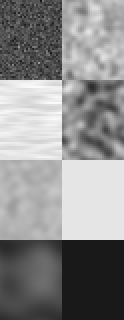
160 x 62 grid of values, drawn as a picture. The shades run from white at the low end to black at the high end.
The table splits into 4 rows of 2 panels. Panel 1,1: high, fine-grained. Panel 1,2: low, blotchy. Panel 2,1: very low, streaked across, faint in contrast. Panel 2,2: middling, blotchy, strong in contrast. Panel 3,1: low, blotchy, faint in contrast. Panel 3,2: very low, flat. Panel 4,1: high, smooth. Panel 4,2: very high, flat.
